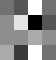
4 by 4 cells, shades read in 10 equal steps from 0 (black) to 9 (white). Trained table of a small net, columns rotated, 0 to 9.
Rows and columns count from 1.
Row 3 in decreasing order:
6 5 5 5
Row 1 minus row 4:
-2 1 0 0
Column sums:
20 18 24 16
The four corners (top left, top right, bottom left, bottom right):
4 4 6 4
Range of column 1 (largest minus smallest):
2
